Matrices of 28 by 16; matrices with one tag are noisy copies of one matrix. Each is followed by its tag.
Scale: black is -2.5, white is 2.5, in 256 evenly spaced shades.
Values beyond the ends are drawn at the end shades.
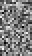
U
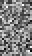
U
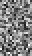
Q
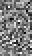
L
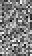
L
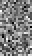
Q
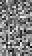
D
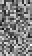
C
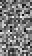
D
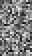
U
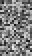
U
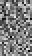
C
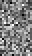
U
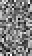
Q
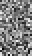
Q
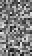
D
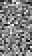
U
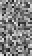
Q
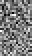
C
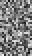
Q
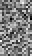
L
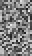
L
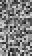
D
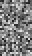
U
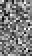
C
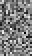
C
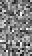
D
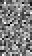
U
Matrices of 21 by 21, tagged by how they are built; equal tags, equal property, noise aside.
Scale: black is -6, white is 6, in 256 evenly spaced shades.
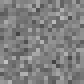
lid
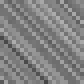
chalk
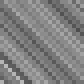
chalk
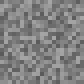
lid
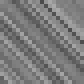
chalk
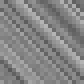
chalk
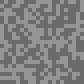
lid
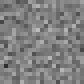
lid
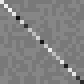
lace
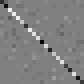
lace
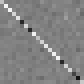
lace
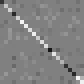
lace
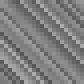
chalk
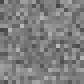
lid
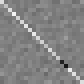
lace
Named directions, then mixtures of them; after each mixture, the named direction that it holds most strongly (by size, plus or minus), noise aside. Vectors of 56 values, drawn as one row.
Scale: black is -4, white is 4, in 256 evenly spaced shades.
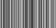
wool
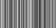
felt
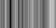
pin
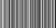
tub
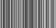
wool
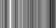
pin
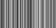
felt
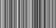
felt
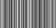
felt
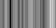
pin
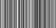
felt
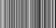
tub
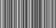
felt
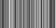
tub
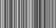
felt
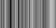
pin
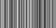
felt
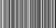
tub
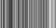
pin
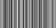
felt
